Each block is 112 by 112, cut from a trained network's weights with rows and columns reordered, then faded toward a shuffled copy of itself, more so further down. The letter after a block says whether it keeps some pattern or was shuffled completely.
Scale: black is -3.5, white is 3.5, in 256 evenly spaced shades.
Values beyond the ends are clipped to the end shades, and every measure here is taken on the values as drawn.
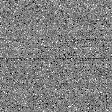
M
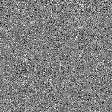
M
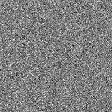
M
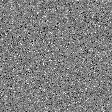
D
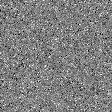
D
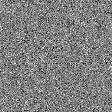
M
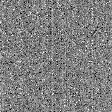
M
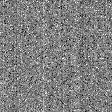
M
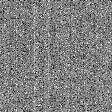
M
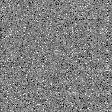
M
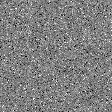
D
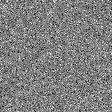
D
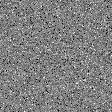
D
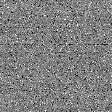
M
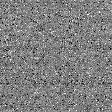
M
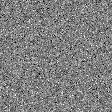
D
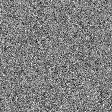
D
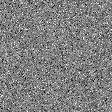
D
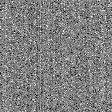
M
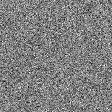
M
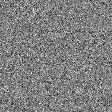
M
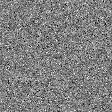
M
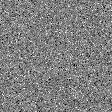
D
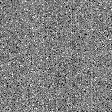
M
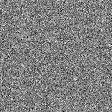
M
